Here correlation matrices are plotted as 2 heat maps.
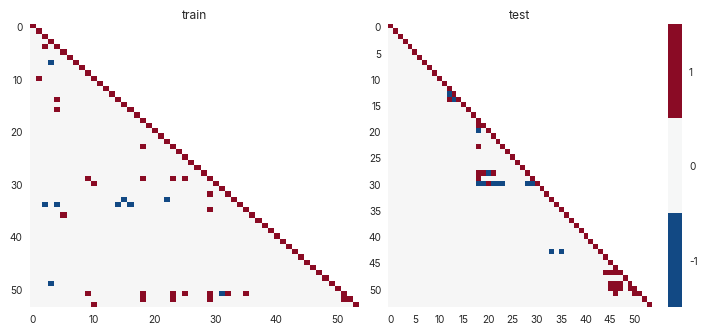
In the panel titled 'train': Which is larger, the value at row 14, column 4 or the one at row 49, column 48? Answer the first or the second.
the first
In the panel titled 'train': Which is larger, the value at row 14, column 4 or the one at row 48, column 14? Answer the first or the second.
the first
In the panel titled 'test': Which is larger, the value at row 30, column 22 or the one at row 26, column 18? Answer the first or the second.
the second
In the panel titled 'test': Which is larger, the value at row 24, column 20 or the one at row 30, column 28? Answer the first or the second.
the first
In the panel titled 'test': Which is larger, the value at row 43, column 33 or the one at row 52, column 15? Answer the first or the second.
the second
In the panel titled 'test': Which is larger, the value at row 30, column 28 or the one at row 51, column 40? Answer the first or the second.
the second
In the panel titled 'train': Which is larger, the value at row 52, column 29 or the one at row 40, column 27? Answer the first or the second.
the first
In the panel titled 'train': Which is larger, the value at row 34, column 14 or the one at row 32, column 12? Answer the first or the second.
the second
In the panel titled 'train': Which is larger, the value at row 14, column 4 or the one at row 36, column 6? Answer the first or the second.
the first
